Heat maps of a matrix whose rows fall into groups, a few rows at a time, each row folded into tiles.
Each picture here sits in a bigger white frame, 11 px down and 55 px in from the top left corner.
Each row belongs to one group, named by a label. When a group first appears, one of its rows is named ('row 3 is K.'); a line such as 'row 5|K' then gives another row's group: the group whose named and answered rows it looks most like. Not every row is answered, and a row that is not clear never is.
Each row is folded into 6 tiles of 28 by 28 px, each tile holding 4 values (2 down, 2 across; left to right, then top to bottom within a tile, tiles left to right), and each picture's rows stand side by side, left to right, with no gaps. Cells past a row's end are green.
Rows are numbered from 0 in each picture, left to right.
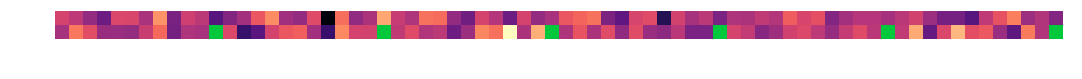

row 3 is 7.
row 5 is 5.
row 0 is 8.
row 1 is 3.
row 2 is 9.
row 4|3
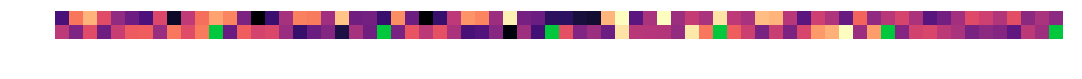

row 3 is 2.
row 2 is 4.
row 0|9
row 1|4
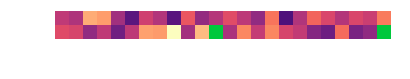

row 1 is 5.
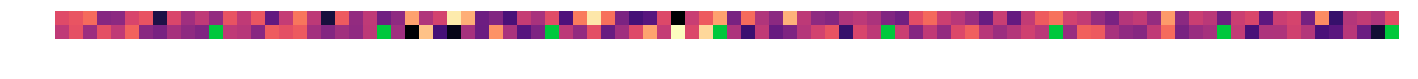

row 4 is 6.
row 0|7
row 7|3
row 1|7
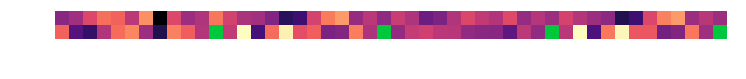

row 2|4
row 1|5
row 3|5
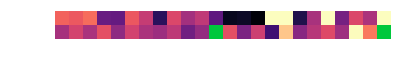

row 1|2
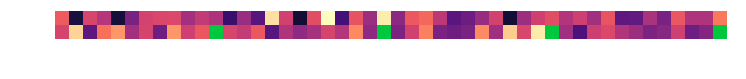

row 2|9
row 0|5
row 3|3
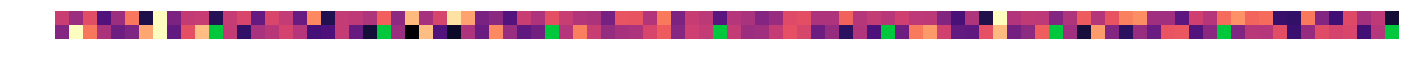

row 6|6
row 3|8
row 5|8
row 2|6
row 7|7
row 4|4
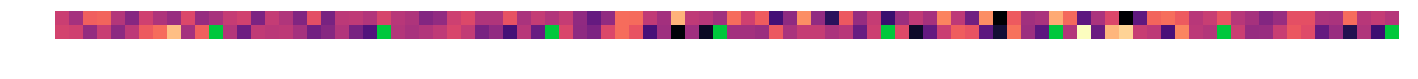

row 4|7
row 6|5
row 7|4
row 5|3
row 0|9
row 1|3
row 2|4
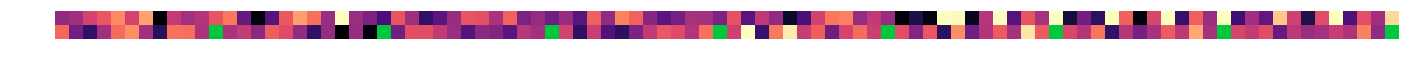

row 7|2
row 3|6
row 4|5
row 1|4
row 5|2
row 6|2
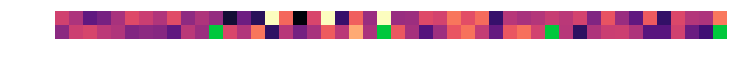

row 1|2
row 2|3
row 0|4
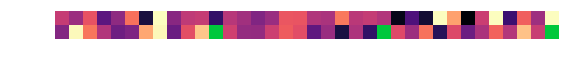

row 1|4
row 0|8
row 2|2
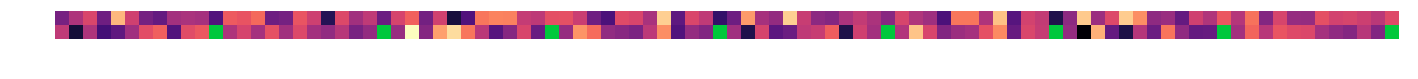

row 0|6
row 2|5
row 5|8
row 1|7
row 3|8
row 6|6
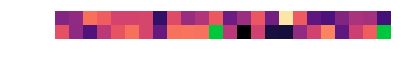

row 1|6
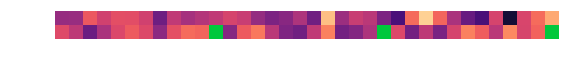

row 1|8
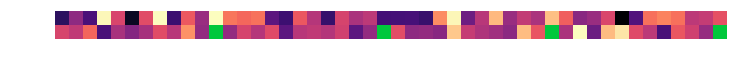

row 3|5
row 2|2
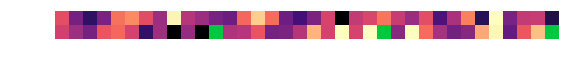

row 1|9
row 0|4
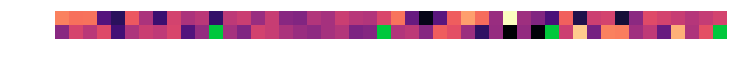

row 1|3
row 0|7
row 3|5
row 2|4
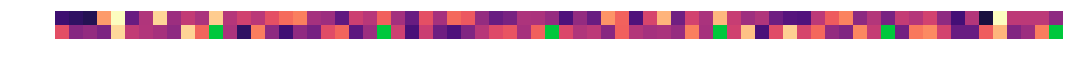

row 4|5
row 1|6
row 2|6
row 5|8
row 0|2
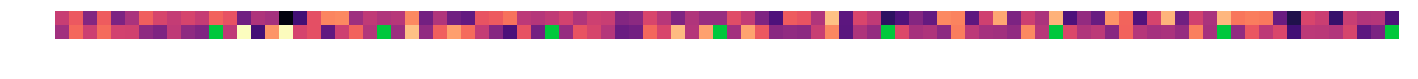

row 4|8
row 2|5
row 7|7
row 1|5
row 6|2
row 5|2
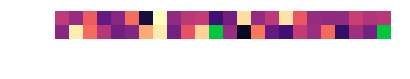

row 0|8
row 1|6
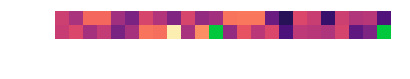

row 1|7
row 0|9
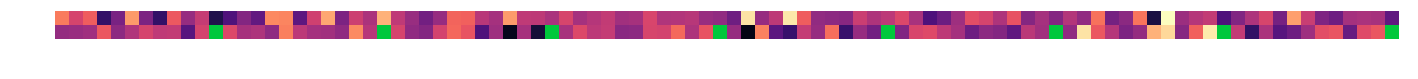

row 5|4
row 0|7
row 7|6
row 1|2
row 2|4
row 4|6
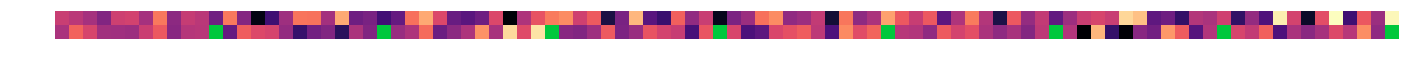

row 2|9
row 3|7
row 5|7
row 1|4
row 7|2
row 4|3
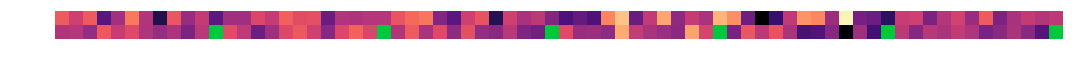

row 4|4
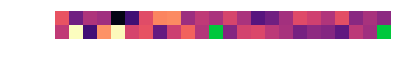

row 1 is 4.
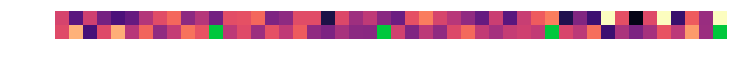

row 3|2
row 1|7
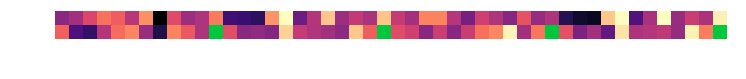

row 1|2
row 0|3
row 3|2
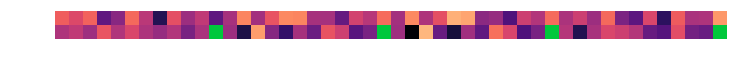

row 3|3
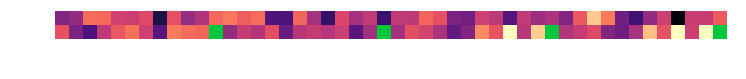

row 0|3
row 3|9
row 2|9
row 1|7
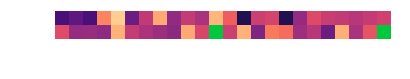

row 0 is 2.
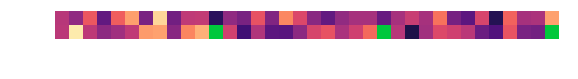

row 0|8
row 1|6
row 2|3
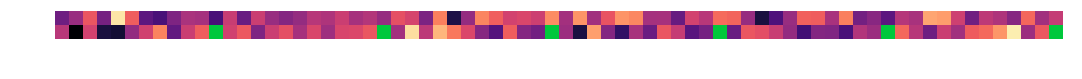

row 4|4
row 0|6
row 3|6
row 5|9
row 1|5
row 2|5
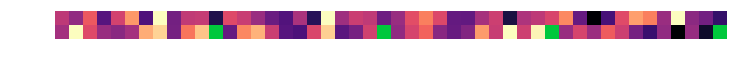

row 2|9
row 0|8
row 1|8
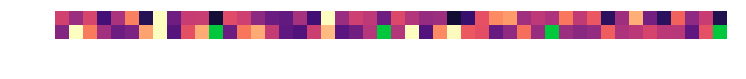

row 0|8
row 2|5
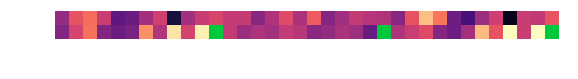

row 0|9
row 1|3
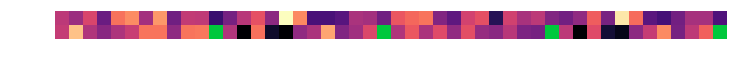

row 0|8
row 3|6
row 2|7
